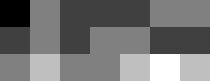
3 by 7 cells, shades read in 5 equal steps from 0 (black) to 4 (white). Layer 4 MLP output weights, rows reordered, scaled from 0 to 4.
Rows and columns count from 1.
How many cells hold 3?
3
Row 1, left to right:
0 2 1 1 1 2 2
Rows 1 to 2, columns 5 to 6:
1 2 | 2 1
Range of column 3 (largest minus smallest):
1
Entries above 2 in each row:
0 0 4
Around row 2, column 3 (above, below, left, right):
1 2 2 2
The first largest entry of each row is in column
2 2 6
